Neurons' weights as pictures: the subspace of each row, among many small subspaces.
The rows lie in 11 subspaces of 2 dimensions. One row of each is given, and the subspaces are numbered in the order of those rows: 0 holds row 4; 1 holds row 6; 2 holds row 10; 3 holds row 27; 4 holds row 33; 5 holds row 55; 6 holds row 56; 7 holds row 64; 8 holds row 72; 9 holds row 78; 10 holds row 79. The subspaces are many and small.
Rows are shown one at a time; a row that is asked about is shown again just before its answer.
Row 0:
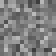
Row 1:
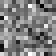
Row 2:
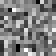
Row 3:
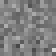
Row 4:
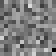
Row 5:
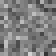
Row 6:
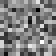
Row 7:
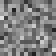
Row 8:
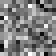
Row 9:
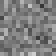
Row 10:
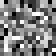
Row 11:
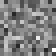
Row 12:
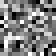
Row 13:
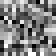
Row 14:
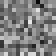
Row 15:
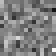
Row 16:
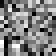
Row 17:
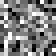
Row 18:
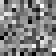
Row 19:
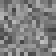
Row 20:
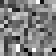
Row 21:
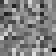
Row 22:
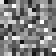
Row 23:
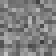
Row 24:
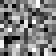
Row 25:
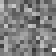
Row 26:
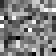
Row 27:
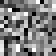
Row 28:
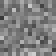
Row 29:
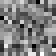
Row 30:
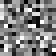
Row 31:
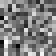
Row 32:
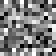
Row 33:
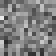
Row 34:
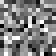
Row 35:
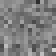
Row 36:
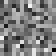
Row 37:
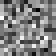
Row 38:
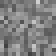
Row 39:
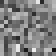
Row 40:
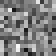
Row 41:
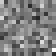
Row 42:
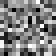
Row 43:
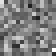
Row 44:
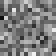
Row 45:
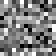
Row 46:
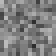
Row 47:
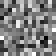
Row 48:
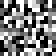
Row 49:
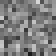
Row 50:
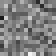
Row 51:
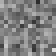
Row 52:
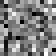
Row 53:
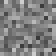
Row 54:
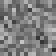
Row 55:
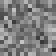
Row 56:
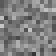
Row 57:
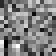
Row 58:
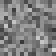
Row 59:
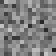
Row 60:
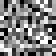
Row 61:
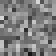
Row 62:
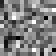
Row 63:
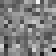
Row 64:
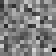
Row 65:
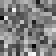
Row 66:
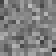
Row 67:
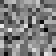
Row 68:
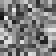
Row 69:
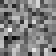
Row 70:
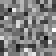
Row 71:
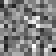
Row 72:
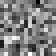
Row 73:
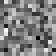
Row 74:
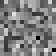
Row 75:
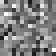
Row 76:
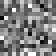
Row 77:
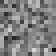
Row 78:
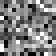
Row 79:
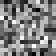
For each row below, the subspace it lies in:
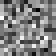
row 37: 10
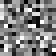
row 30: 10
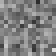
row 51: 7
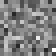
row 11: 2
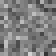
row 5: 9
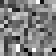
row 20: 3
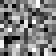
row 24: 8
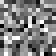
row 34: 1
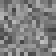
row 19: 5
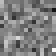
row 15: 6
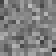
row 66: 4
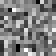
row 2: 3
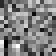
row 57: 4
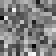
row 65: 7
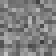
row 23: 1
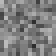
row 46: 5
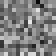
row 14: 8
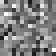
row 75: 8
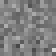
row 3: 0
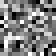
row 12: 2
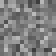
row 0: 3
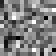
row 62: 6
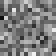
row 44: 7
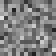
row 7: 7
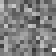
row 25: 7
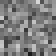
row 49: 0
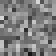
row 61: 0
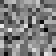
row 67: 1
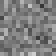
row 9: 2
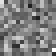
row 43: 4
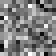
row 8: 9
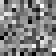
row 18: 8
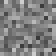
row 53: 6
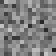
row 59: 1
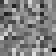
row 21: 8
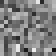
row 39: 3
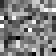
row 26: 6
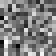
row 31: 4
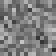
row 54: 5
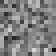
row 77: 8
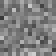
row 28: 0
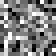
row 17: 9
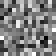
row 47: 3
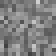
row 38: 7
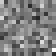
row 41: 4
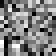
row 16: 4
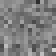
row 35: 10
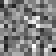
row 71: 5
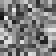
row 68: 5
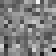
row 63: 10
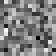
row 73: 9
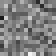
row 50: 2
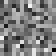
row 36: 0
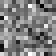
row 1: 9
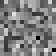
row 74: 2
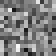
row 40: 3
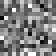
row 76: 0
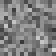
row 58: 5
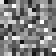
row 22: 1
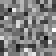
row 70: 3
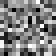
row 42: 1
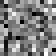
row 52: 9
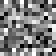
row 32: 6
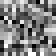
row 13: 10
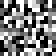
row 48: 3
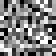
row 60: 2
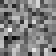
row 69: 8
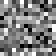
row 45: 6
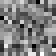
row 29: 10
